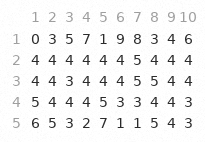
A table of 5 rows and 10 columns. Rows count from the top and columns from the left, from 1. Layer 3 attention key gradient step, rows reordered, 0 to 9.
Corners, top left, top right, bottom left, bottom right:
0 6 6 3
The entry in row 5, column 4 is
2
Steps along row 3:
same down up same same up same down same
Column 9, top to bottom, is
4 4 4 4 4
